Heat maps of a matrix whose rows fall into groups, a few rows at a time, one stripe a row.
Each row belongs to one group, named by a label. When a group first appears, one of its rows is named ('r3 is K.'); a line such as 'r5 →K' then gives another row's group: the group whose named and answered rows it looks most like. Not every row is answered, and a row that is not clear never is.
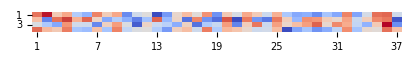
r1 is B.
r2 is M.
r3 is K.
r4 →B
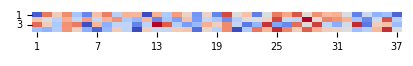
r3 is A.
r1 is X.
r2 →K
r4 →K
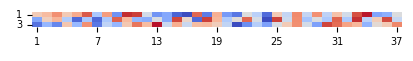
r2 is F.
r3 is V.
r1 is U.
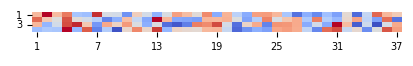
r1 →B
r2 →A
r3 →U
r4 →V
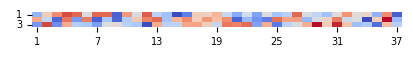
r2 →V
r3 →X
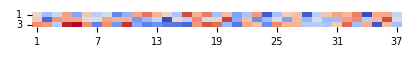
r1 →V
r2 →M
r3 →U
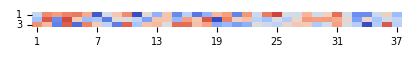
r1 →K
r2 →X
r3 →V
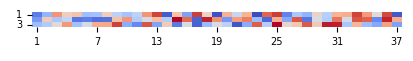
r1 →M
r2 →F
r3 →K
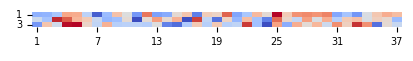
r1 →K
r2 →M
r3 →U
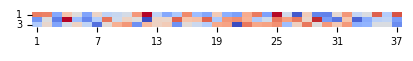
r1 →B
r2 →X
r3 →K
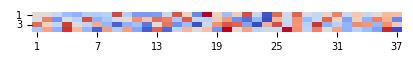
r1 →F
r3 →A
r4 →X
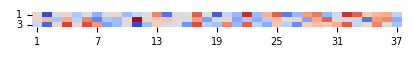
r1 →M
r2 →V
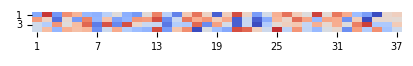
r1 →X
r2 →V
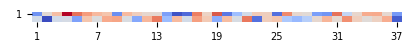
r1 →U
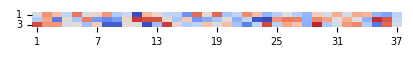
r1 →U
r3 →A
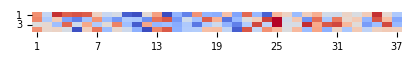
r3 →K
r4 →A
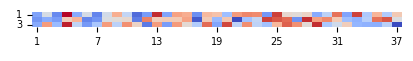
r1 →F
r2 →K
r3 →X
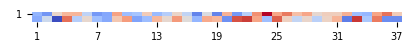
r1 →K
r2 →F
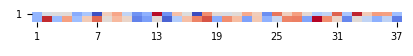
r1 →F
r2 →X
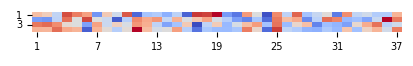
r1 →U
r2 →V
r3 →B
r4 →B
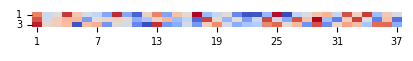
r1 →M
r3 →A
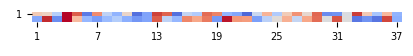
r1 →A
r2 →X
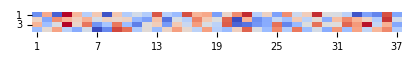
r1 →X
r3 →M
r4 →F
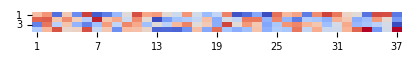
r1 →V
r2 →B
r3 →X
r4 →U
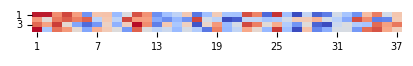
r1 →B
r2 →U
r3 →B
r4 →B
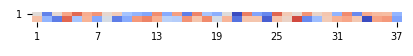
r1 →M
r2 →V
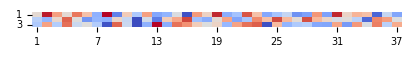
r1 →U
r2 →K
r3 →F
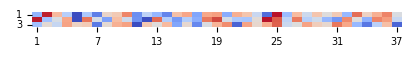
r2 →A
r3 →K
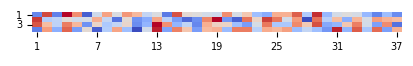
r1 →X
